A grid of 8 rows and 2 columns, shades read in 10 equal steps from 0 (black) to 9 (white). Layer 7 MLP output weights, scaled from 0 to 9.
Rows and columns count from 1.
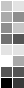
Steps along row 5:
same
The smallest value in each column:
0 2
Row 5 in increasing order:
8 8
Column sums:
42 42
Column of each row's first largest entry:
2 1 2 1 1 1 1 2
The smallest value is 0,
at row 8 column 1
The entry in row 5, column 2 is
8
